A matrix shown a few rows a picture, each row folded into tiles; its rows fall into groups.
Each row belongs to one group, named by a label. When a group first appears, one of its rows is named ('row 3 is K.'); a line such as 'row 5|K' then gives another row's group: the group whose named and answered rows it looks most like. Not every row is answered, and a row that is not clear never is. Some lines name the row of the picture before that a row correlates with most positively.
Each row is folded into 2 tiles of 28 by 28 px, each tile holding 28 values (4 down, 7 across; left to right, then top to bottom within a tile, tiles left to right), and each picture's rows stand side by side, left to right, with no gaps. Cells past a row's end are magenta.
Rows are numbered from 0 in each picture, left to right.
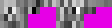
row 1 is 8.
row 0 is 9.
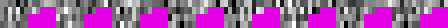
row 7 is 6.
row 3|6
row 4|6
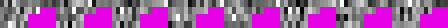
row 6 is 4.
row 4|9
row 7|8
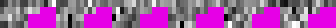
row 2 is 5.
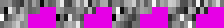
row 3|4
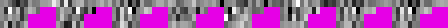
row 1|8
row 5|8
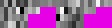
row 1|5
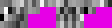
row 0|5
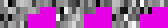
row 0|4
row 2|4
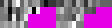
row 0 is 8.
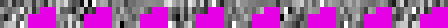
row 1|4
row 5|5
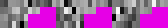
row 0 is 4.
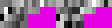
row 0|5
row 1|6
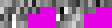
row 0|4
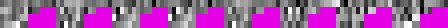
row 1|8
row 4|8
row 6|6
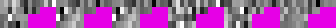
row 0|9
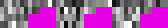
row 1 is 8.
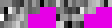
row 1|6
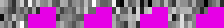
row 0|4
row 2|6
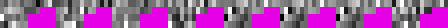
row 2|4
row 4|5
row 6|5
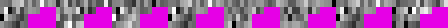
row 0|5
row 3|5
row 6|5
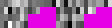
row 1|6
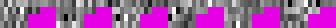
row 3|5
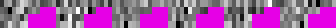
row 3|8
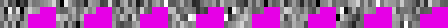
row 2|9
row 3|9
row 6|5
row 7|4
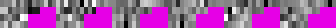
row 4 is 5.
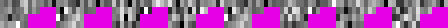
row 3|6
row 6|6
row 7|6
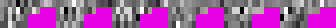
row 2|9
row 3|8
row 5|5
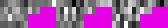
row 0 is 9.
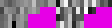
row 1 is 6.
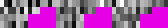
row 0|6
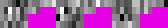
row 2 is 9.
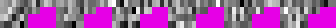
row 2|6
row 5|9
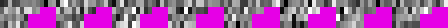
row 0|9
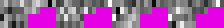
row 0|6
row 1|9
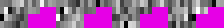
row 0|5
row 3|9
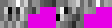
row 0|8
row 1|5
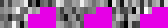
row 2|6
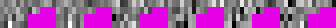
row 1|4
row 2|4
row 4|8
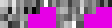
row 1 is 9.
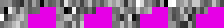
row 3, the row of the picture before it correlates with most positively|0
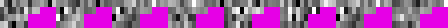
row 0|6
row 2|5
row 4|4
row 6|5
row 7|9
